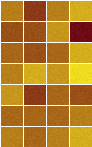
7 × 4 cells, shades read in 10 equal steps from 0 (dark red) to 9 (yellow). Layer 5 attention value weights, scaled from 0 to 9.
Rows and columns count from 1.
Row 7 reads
5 4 5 7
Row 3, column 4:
7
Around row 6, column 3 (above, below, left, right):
4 5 4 5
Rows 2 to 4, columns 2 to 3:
3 6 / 3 4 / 7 6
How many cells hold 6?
3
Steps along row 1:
down up up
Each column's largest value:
6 7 6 9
